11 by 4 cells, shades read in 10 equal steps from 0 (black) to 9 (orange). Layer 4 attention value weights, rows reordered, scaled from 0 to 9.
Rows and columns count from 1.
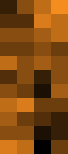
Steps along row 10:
same down up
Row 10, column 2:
5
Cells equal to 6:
4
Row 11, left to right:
8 7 0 4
